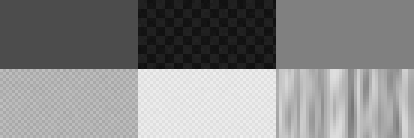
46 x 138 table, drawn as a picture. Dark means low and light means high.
It is made of 2 by 3 panels. Panel 1,1: low, flat. Panel 1,2: very low, checkered, faint in contrast. Panel 1,3: middling, flat. Panel 2,1: high, checkered, faint in contrast. Panel 2,2: very high, checkered, faint in contrast. Panel 2,3: high, streaked downward.
